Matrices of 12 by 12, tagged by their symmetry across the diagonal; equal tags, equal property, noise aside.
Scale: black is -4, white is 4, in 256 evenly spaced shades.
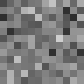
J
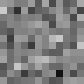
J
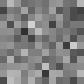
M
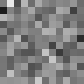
M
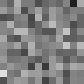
M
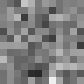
J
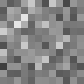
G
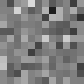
J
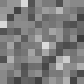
G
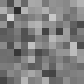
M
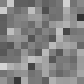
G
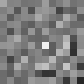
G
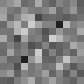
G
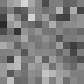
M
